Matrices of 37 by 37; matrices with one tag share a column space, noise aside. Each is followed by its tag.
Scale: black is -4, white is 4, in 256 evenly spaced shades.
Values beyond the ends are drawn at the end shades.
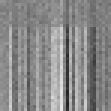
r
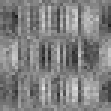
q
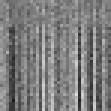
r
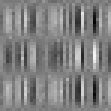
q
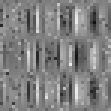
q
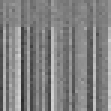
r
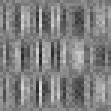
q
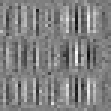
q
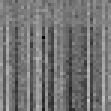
r
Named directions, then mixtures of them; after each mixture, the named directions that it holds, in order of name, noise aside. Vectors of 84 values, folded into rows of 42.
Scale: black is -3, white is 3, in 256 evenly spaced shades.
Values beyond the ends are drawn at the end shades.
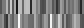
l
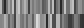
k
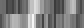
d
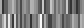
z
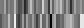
k, l, z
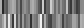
z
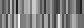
d, l, z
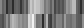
d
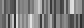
d, k, z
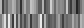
z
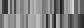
d, k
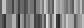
k, l, z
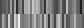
d, l, z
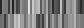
d, k, l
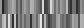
z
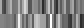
k, l
